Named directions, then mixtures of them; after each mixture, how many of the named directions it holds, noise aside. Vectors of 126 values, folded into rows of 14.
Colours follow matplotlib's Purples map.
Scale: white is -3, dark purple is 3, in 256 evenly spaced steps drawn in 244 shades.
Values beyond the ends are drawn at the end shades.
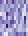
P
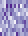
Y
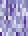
two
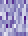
one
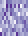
one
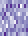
two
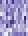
one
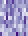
two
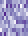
one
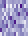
one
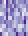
two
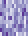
two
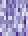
two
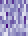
one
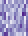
one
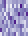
one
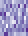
two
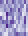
one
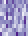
two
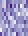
one
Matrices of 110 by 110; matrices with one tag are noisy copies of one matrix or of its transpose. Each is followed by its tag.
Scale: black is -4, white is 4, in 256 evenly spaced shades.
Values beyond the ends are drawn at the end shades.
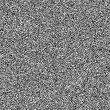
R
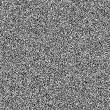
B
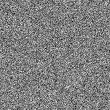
R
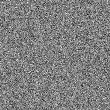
B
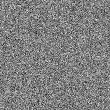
B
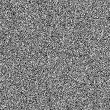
R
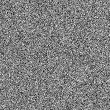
R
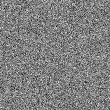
B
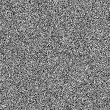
R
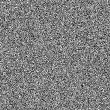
B
